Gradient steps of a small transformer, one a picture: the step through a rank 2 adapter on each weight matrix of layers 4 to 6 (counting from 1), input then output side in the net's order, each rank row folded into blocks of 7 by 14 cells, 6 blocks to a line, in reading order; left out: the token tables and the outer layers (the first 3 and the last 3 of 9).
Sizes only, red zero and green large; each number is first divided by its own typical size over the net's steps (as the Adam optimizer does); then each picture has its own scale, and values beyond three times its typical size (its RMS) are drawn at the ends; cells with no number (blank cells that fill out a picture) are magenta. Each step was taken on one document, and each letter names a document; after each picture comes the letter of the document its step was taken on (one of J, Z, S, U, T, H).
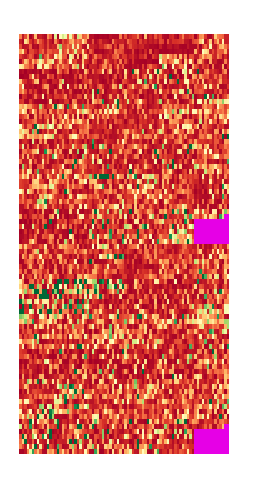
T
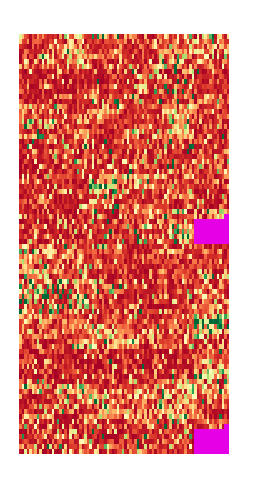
T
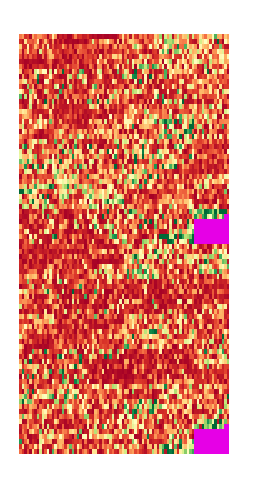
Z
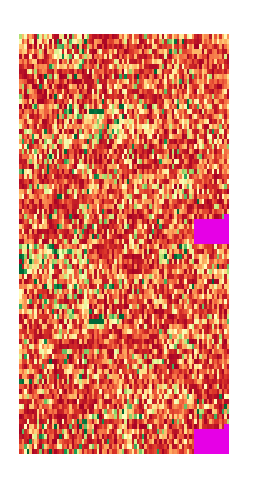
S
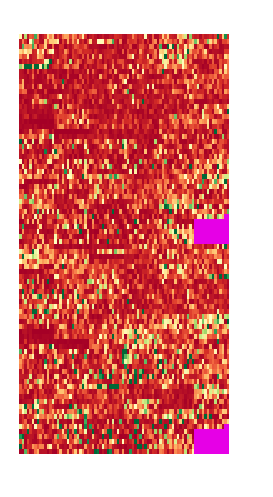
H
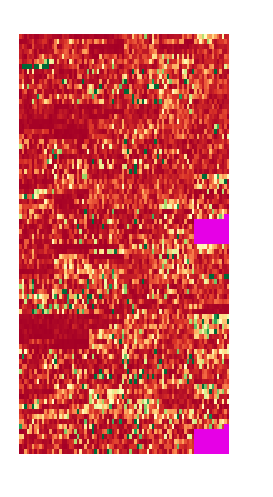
H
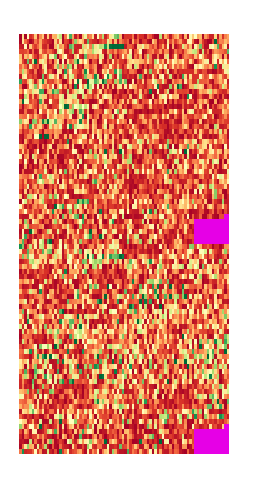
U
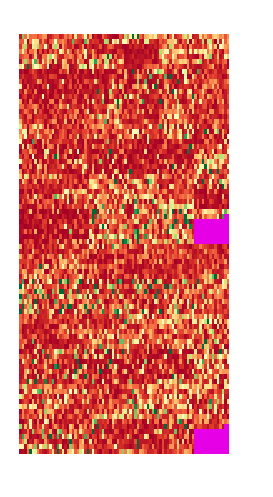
T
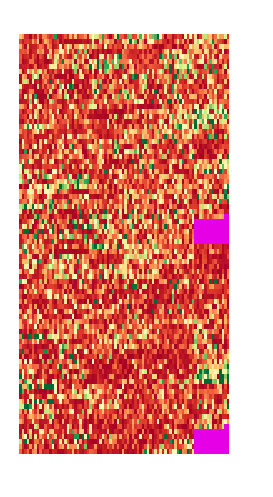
Z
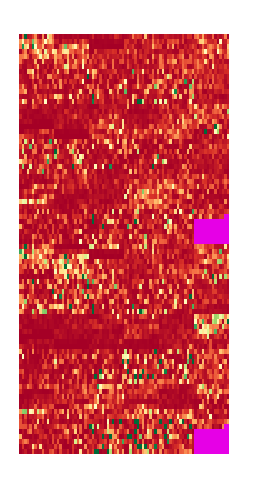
H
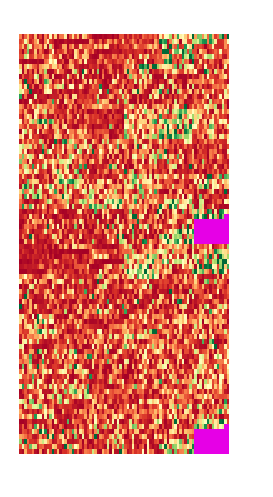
Z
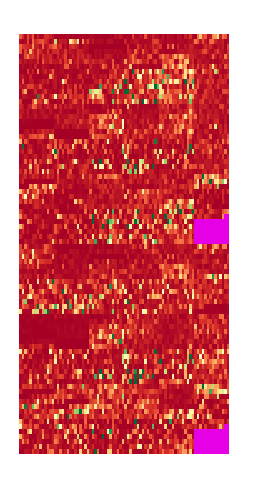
H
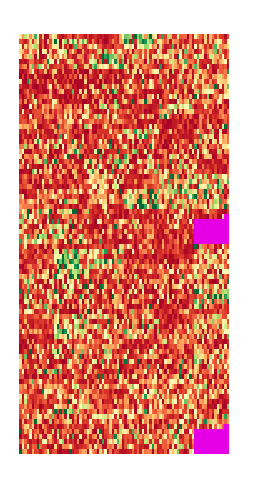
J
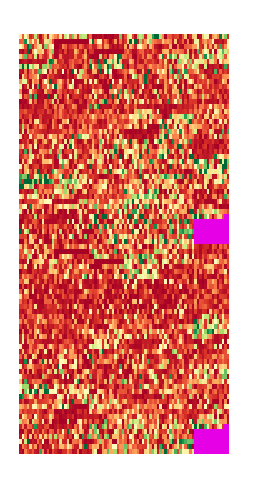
Z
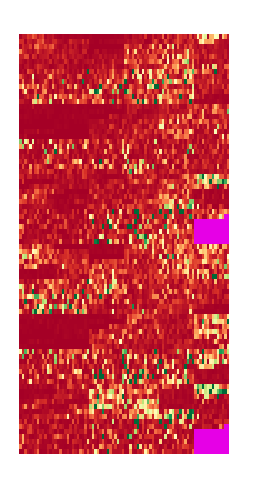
H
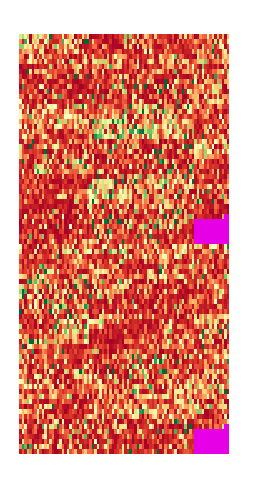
S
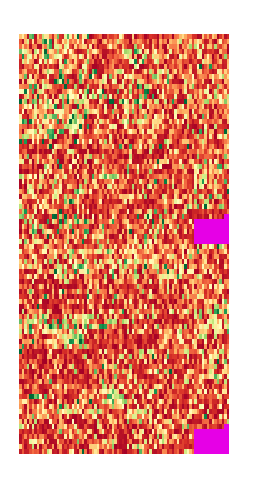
U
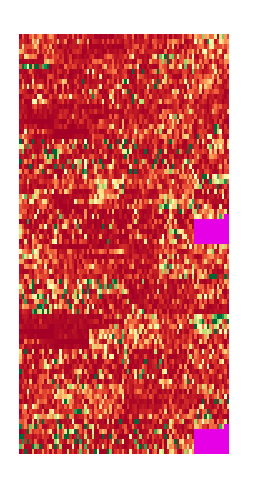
H
